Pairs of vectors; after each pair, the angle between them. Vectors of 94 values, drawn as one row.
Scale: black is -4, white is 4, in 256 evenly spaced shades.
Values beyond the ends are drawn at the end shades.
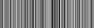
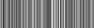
nearly opposite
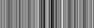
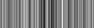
nearly parallel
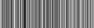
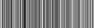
nearly parallel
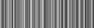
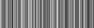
partly aligned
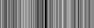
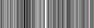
nearly opposite
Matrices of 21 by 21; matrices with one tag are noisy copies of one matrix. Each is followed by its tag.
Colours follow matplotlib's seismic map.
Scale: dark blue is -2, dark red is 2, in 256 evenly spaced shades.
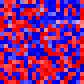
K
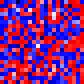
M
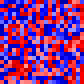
M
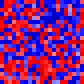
K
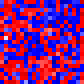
K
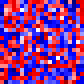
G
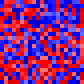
K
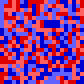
G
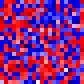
K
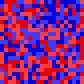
K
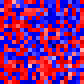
K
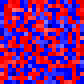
G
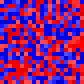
M
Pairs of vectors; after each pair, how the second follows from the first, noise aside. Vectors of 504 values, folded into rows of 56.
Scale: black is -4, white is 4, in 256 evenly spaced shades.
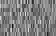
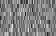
sign-scrambled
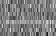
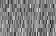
sign-scrambled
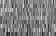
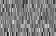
sign-scrambled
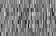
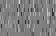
partly zeroed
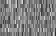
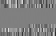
partly zeroed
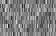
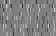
partly zeroed
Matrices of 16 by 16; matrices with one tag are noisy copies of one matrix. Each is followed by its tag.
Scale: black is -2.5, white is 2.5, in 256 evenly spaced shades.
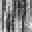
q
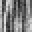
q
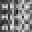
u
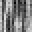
q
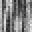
q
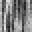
q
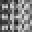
u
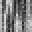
q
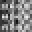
u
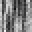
q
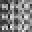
u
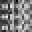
u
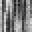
q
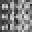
u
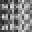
u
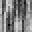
q
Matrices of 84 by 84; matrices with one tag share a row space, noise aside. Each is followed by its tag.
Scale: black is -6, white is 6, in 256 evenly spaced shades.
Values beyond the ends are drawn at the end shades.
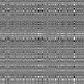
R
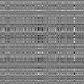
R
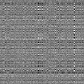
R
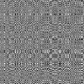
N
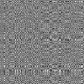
N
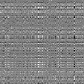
R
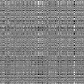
R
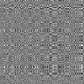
N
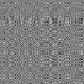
N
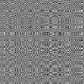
N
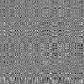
N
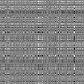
R
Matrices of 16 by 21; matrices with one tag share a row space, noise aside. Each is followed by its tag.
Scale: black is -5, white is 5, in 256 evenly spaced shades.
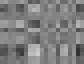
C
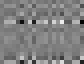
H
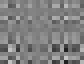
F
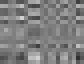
C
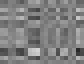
C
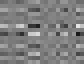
C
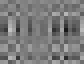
F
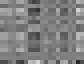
C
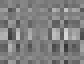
F
